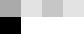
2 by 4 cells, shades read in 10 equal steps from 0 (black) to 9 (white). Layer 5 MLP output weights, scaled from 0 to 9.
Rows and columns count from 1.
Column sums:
6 17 16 17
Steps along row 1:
up down up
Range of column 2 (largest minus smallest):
1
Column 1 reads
6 0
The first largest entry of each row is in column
2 2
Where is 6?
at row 1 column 1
